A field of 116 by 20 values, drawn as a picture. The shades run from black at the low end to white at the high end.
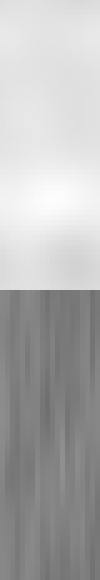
The table splits into 2 rows of 1 panel. Panel 1,1: very high, smooth, faint in contrast. Panel 2,1: middling, streaked downward, faint in contrast.
